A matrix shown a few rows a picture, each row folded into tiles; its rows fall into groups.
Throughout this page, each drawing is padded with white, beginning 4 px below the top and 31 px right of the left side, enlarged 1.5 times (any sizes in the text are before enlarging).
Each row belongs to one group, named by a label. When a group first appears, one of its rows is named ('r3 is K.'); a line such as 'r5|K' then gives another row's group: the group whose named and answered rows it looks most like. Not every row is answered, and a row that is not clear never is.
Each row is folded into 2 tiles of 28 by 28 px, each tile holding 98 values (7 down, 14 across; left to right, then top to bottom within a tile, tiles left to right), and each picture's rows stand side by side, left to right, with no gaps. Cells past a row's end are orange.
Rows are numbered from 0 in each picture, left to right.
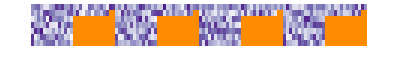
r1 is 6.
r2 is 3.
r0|6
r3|6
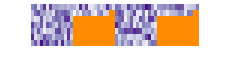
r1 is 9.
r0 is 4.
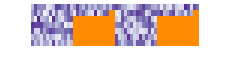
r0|3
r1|6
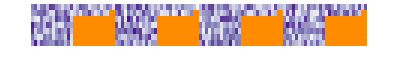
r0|4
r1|9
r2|4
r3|3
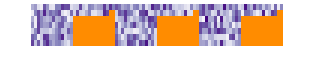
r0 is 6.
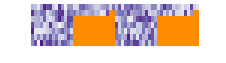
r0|4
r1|4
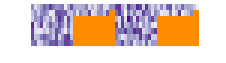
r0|4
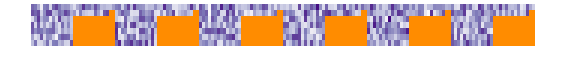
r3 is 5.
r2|9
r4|3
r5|4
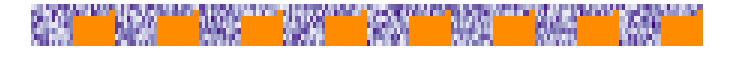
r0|5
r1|5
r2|9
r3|5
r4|6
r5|9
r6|3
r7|6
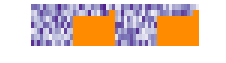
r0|6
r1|5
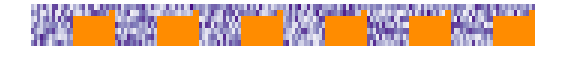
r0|5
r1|4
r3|5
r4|3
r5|3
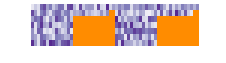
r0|4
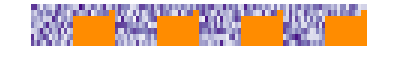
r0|6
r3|5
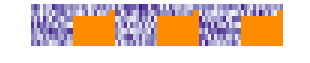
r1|4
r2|3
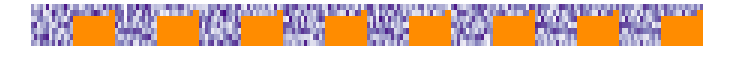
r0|5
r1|9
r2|4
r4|9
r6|3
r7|3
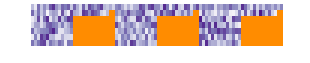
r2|3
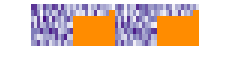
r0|9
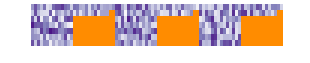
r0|3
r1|9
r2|5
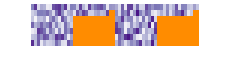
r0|6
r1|5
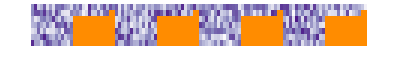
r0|6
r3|9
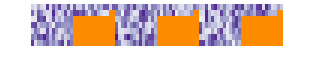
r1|4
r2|5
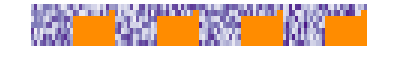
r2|6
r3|5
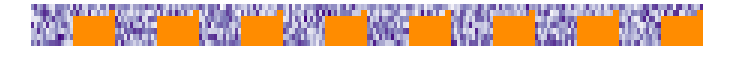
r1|3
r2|4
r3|5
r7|6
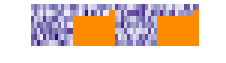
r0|3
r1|6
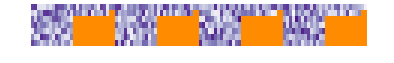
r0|6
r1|6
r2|5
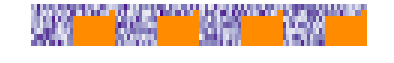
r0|5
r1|3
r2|5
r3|4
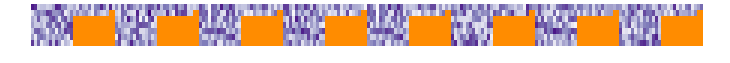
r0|6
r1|5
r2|9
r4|9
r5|4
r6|3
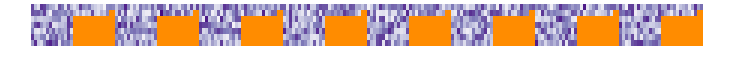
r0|4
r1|3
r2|3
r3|5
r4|5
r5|6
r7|4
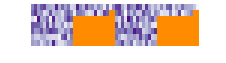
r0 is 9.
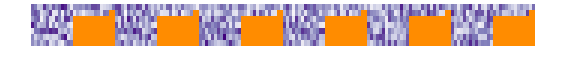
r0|9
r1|9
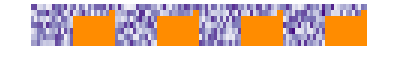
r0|6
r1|6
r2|5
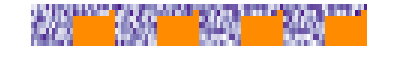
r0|5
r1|6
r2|9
